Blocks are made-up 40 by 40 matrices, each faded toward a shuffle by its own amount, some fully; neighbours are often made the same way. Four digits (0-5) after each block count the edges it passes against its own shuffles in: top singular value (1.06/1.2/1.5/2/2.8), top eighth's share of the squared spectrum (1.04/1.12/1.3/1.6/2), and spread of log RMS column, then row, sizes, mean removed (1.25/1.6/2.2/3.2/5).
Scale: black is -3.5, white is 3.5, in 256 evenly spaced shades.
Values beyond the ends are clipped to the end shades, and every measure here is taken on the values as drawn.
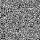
3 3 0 1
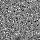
0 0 0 0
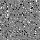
2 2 0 1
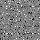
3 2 0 1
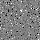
0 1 0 0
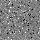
0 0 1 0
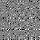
3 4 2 2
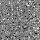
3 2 0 1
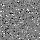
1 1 0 0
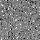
2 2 0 0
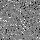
0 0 0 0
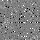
3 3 0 1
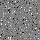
0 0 0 0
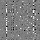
4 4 2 0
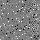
2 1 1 0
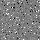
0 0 0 0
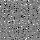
3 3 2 1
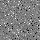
0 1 0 0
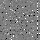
3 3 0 0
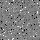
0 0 0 0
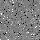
1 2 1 0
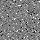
1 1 0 0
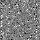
2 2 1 0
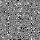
3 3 1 0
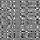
4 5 3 3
